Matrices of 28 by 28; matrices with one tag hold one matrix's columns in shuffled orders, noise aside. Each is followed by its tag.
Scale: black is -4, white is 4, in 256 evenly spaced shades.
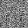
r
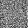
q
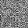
r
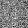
q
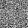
q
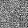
r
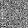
q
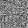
r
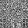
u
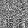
u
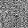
r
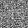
q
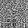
u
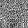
u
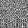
u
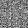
q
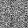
r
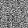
r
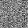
r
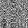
u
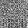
u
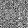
q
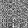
u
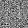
q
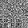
u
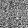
q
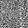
q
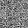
q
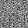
r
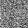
q
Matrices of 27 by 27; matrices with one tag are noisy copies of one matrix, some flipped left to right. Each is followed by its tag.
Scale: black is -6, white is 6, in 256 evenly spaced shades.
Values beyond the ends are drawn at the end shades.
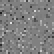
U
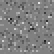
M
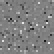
M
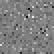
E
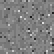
U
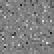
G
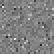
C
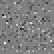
M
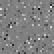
C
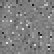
G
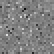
E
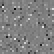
C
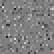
C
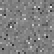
C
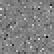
C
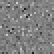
E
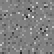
E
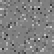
C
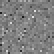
U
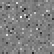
E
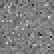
G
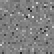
E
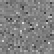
M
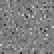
E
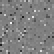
U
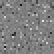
G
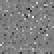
E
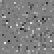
M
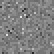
E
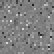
G
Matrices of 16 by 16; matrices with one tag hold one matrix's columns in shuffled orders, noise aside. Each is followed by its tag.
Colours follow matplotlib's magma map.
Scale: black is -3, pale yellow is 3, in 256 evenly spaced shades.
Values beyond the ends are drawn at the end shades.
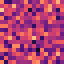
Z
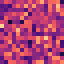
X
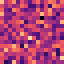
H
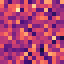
Z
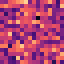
H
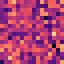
H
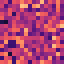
X
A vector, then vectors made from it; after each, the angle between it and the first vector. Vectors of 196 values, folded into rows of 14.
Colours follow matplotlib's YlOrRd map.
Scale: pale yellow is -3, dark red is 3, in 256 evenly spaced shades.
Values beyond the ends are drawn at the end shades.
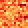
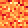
orthogonal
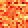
nearly opposite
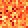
orthogonal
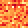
partly aligned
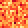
partly aligned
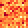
partly opposed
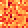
orthogonal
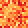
partly aligned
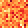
orthogonal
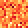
orthogonal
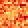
nearly parallel
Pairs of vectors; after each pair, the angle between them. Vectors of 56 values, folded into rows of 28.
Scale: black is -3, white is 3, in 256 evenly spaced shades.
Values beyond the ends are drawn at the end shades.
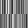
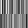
nearly parallel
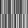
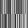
nearly parallel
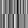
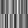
nearly opposite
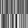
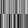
nearly opposite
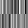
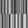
partly aligned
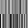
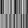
orthogonal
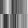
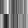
nearly parallel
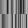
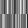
nearly opposite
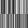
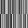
partly aligned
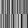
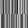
partly aligned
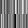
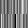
nearly parallel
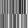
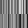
nearly opposite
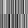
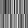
nearly opposite
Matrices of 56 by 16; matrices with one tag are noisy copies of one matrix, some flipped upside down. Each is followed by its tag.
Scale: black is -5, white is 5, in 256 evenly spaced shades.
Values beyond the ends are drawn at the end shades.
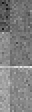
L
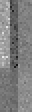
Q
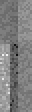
Q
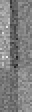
Q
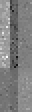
Q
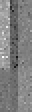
Q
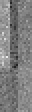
Q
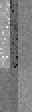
Q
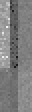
Q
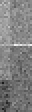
L
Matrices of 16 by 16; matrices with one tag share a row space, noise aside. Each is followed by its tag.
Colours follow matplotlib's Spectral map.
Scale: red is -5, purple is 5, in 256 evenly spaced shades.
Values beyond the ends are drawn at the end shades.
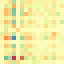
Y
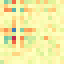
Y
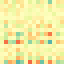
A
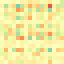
A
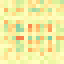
A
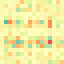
A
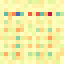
A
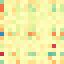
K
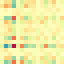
Y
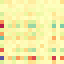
K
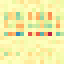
A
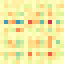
A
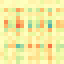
A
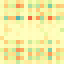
A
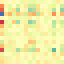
K
